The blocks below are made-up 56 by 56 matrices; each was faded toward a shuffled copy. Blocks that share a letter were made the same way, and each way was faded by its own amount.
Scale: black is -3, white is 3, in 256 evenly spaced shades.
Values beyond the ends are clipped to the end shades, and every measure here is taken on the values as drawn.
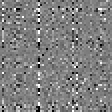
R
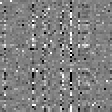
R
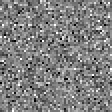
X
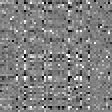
R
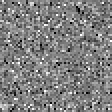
X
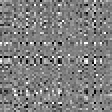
R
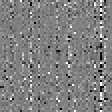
R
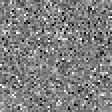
X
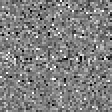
X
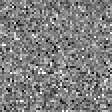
X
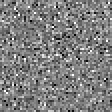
X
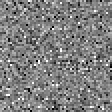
X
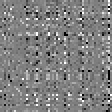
R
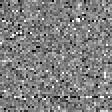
X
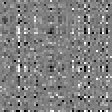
R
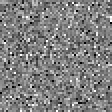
X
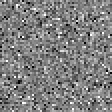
X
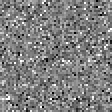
X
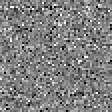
X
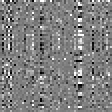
R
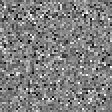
X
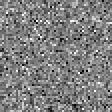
X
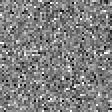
X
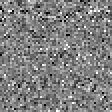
X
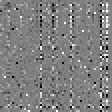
R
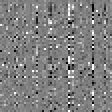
R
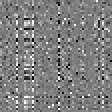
R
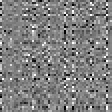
R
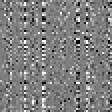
R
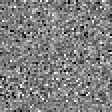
X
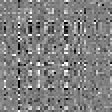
R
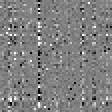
R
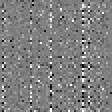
R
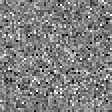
X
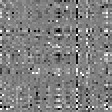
R
